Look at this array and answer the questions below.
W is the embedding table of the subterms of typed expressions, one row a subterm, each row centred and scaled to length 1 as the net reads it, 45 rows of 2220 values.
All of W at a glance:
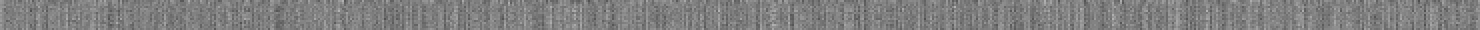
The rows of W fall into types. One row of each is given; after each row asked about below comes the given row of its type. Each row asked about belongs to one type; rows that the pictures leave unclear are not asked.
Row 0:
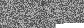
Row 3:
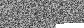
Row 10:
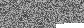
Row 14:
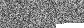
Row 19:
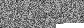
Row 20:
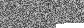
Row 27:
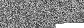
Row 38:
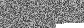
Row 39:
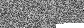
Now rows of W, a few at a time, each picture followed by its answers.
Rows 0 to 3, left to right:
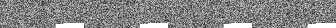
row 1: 20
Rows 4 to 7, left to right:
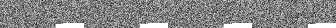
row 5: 38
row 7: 19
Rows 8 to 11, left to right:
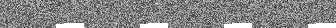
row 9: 38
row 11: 39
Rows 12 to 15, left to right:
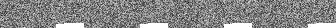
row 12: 20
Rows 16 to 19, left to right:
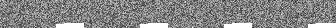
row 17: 27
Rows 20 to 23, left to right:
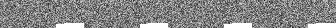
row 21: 19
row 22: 38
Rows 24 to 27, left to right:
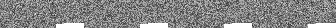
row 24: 19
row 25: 10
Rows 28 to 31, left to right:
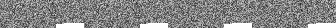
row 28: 19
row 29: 19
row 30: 38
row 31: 20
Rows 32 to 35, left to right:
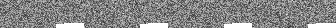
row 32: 10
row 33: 14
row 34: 10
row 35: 27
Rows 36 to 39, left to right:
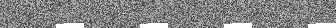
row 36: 27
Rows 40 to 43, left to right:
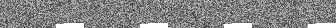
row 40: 27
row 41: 20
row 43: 0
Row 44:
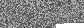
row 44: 27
